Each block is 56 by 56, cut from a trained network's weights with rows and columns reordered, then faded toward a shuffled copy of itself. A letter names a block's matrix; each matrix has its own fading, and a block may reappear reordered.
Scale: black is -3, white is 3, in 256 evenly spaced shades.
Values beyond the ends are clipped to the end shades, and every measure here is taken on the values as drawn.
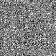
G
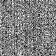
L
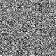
G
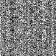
L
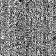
L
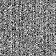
L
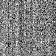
L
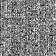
L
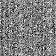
L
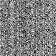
L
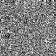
G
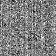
L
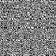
G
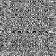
G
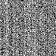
L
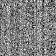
L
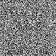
G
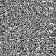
G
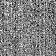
L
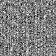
L
